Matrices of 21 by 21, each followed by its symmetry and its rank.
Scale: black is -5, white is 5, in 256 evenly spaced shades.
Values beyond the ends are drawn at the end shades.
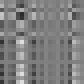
neither, rank one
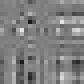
antisymmetric, rank two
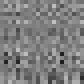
neither, rank three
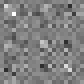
symmetric, rank three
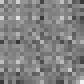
symmetric, rank three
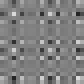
symmetric, rank one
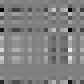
neither, rank one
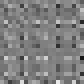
antisymmetric, rank two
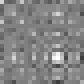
symmetric, rank three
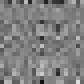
neither, rank three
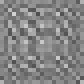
symmetric, rank three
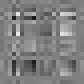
antisymmetric, rank two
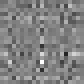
neither, rank three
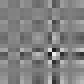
symmetric, rank one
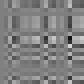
neither, rank one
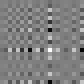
symmetric, rank one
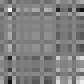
symmetric, rank one
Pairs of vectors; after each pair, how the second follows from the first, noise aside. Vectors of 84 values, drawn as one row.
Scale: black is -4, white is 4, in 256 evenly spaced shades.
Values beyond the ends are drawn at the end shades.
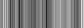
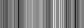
wrapped around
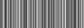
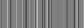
partly zeroed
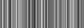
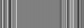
partly zeroed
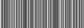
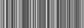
shuffled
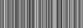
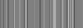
partly zeroed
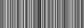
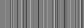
partly zeroed
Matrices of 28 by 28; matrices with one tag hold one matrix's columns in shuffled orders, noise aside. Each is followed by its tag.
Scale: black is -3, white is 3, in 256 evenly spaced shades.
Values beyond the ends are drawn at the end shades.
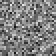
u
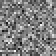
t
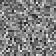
t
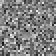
t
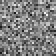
u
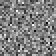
t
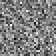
t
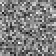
u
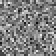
t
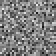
u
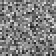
u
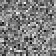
t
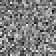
t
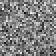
u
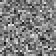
t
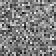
u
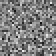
t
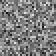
u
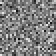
t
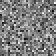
t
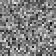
t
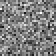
u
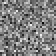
t
